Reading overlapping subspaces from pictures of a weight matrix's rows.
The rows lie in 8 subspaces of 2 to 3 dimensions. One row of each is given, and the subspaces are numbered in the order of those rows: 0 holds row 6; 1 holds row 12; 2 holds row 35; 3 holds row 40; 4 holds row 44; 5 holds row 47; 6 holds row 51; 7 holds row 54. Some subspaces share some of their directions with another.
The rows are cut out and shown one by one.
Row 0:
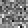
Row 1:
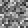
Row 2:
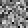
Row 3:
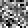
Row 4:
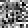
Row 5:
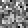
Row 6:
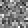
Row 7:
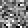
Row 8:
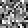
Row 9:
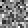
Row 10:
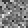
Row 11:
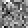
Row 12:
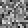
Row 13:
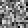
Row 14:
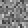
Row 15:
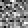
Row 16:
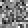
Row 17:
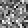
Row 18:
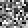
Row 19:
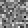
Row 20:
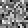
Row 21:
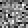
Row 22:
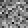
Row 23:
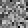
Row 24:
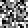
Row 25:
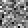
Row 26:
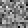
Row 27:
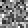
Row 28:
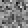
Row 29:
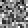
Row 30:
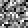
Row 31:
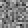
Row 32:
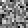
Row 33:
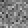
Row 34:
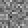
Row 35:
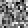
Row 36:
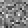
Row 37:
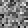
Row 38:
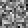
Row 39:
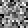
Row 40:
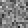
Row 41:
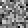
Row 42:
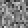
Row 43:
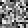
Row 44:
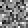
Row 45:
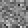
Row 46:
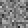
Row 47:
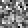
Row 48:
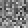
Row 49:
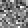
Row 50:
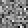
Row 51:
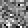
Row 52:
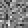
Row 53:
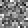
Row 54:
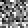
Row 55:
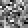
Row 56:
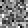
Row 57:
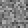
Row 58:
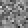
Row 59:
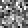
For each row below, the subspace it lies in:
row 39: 0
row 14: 1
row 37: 0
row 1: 0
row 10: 2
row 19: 5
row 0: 4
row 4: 3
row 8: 1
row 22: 7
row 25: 3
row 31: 3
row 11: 2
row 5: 5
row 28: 5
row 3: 6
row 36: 7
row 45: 6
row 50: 4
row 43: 3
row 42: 2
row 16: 3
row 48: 4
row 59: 5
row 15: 7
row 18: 4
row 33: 7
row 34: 3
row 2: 7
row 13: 2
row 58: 7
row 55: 7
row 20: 1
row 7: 6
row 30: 0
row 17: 1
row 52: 3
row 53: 0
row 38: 0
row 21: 3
